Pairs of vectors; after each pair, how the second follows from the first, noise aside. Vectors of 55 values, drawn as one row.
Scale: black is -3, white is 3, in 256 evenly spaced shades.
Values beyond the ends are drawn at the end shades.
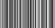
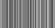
shrunk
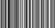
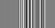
partly zeroed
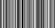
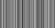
shrunk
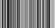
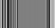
partly zeroed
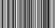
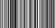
wrapped around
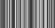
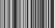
wrapped around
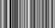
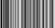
wrapped around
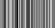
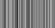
shrunk
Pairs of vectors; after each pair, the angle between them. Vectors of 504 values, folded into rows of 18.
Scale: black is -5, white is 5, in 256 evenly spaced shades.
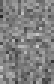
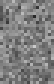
partly aligned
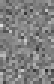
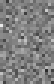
nearly parallel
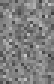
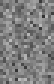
nearly parallel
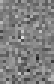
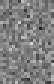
partly aligned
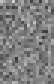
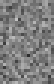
partly aligned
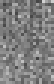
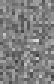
partly opposed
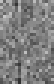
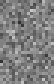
orthogonal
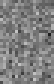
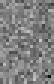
partly aligned
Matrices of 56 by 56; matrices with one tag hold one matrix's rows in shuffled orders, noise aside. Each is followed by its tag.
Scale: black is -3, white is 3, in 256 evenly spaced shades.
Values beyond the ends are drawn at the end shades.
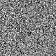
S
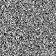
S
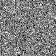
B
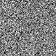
S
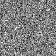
B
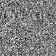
S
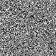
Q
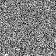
B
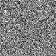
B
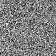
Q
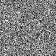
B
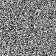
Q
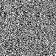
S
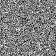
B
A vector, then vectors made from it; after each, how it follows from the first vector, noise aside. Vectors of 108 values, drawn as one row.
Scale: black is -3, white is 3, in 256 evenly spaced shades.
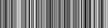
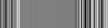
partly zeroed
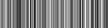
negated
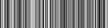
wrapped around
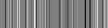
partly zeroed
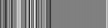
partly zeroed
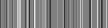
partly zeroed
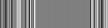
partly zeroed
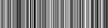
negated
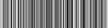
wrapped around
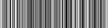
wrapped around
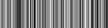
negated
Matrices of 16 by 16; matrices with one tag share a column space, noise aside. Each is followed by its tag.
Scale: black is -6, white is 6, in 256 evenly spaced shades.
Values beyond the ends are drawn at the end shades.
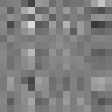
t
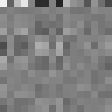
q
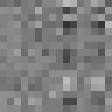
t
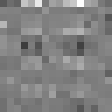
q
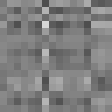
t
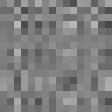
t
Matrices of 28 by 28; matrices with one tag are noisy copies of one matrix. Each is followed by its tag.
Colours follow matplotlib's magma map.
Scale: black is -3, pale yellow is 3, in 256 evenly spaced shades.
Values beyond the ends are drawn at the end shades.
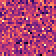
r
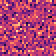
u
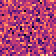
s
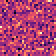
u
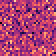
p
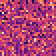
r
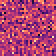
r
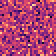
s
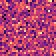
u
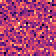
u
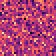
r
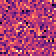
u
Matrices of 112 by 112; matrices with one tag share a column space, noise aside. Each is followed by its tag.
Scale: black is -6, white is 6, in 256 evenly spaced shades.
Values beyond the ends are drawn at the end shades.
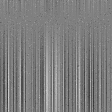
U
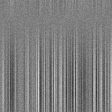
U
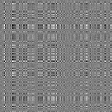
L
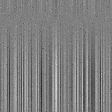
U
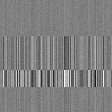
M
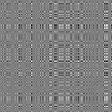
L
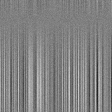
U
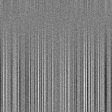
U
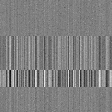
M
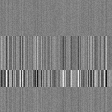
M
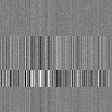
M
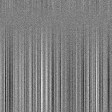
U
